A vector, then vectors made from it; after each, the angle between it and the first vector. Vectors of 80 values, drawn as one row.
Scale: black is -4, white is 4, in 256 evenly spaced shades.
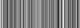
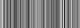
partly aligned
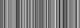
partly opposed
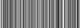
nearly parallel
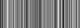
nearly opposite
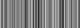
partly opposed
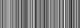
partly opposed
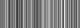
partly opposed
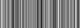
orthogonal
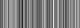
partly opposed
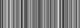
nearly opposite
